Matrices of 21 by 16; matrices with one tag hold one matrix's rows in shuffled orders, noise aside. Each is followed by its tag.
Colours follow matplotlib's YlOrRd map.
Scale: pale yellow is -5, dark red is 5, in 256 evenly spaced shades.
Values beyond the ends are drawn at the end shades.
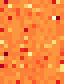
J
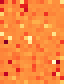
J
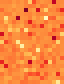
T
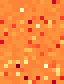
T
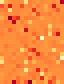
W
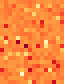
T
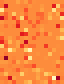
J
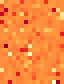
J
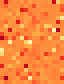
J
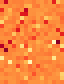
J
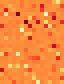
T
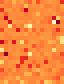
J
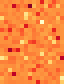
W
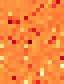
W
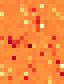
W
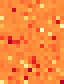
W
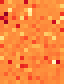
J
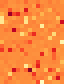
W
